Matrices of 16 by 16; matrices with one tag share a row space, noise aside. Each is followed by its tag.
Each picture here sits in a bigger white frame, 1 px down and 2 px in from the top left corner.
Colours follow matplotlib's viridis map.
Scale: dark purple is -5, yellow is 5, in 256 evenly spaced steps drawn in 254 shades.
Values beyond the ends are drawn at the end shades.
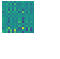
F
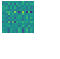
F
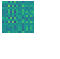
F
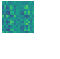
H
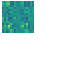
H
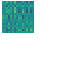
F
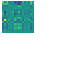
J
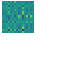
F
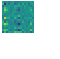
J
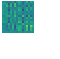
F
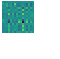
F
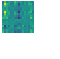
J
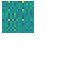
F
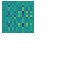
F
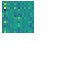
J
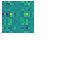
H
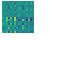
F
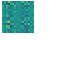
H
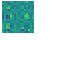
H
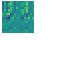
H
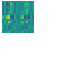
H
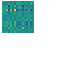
F
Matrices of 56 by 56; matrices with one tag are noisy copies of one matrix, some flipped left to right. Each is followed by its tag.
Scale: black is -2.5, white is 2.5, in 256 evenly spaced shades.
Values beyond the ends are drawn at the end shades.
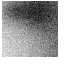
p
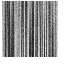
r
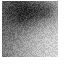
p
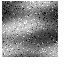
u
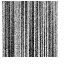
r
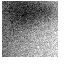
p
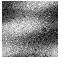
u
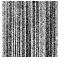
r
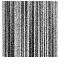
r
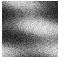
u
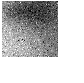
p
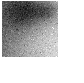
p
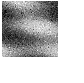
u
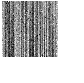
r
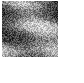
u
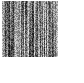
r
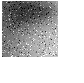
p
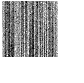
r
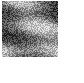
u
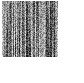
r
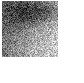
p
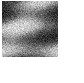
u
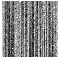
r
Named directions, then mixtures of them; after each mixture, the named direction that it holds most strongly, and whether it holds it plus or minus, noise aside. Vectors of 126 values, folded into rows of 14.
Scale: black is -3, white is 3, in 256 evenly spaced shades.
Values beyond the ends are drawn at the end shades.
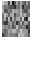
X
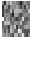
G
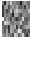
G, plus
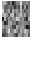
X, plus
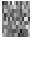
X, minus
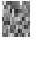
G, minus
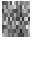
X, minus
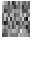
X, plus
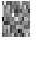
G, minus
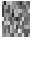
G, plus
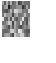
G, plus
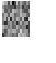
X, plus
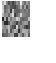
G, minus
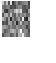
X, plus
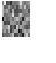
G, minus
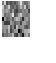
G, minus
